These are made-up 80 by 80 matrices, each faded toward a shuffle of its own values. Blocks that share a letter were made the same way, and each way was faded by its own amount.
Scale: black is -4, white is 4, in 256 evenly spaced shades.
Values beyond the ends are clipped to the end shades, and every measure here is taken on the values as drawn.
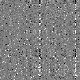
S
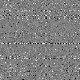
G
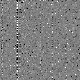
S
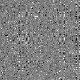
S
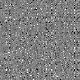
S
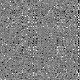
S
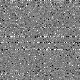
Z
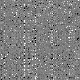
S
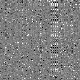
S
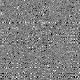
Z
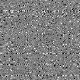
Z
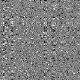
S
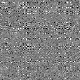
G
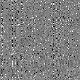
S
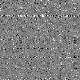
Z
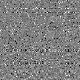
Z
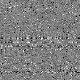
Z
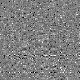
Z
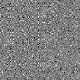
S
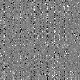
S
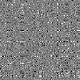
G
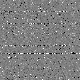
Z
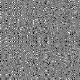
S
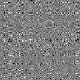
G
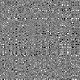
G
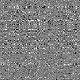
G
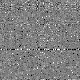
Z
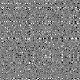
G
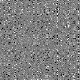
S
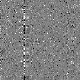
S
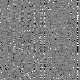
S
